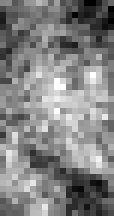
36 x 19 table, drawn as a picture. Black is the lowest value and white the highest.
Histogram: bell-shaped. Ninth with the lowest average: top right. Ninth with the highest average: centre. Stripes: none. Grain: blotchy.
